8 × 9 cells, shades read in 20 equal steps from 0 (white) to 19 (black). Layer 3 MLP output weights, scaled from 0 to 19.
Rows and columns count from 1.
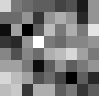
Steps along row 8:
down up down same up down up down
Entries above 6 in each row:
8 8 6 8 6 9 7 5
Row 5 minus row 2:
-2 2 1 -4 -2 -1 -5 -9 2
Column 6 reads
14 6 10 11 5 8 14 12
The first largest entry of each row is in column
8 8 3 2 2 4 7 3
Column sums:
71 73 87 87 70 80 80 96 72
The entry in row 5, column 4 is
11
